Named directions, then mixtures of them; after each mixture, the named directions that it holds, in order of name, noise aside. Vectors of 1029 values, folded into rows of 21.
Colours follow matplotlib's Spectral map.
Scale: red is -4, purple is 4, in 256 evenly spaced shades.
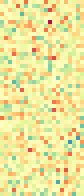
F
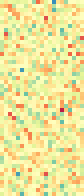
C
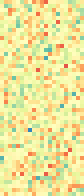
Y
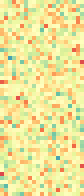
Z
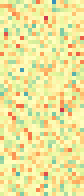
C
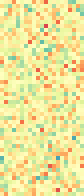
Y, Z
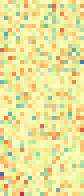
C, Z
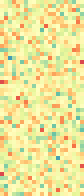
Z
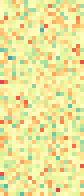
Z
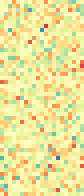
Y, Z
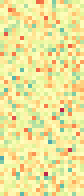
C, Y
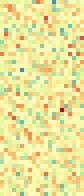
C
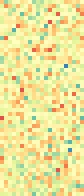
F, Y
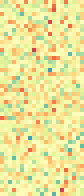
C, F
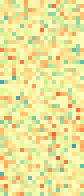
Z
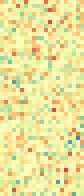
F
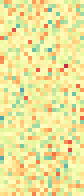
F, Y
